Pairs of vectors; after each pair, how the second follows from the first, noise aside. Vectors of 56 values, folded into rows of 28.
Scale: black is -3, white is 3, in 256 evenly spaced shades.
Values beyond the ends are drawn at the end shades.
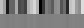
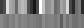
negated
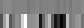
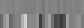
shrunk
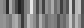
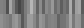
shrunk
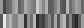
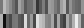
negated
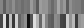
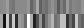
negated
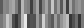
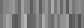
shrunk
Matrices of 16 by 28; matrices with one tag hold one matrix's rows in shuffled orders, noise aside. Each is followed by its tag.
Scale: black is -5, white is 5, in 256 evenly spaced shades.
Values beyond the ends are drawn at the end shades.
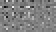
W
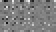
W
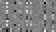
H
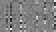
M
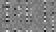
H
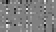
H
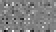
W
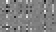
H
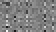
H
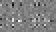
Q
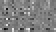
W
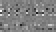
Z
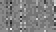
M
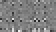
Q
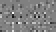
Q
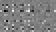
W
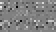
Z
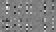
H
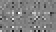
Q
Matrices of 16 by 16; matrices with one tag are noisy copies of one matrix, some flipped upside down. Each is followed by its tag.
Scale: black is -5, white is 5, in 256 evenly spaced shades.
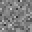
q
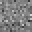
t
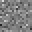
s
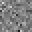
q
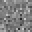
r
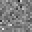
q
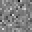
q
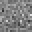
t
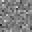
s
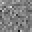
q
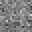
t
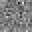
r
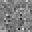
r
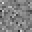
q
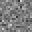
q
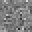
r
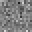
r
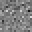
t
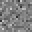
q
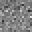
t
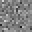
s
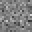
t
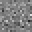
t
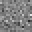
t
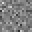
q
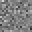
s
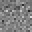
t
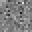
r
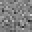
t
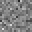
q
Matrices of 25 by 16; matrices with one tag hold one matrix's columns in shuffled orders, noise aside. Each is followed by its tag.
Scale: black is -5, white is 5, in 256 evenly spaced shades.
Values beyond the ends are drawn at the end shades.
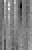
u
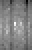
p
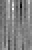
u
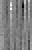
u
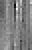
u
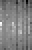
p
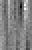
u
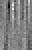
u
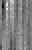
u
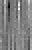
u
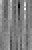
u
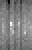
p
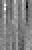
u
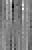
u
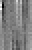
u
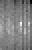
p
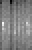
p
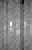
p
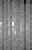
p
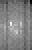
p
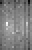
p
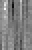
u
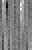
u
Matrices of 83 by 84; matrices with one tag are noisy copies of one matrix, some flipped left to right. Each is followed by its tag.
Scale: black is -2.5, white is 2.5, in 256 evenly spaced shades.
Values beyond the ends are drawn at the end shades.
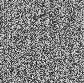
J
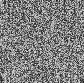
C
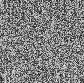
C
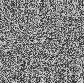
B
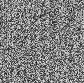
J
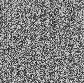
J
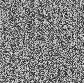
J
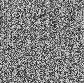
J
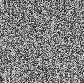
C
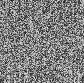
C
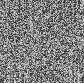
C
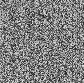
J
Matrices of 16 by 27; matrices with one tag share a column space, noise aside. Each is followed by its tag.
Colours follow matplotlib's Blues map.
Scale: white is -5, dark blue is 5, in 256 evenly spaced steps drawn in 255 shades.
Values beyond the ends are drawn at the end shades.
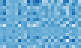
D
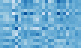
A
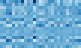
D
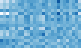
A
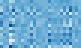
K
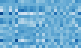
K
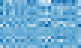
D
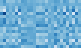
K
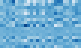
D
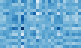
A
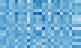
A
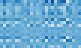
D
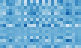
D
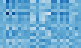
A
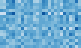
A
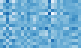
A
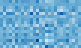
K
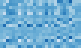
D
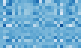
D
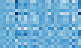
A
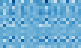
D
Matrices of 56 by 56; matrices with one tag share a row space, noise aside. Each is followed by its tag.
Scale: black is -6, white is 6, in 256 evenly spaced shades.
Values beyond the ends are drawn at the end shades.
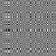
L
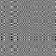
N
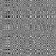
L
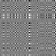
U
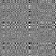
U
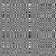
U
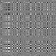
L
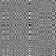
U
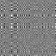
N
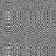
L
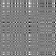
U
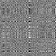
U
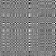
U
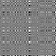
U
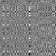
U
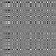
L
